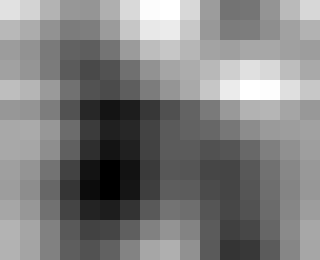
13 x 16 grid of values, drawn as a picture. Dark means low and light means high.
No row or column stands out. The top part is higher, up to a seam about 40% of the way down. The centre is the ninth with the lowest average. On average the colour sits 50% of the way up the scale. The top middle is the ninth with the highest average. The histogram is bell-shaped.
